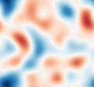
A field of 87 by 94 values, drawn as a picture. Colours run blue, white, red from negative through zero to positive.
The bottom left is the ninth with the lowest average. The texture varies smoothly and slowly. No lone cell stands out from its neighbours. On average the colour sits 50% of the way up the scale.
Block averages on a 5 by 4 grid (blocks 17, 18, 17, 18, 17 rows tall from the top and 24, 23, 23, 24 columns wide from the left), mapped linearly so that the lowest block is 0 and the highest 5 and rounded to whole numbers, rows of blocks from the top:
1 5 2 3 | 4 4 4 5 | 4 2 3 3 | 4 2 4 4 | 0 4 4 2
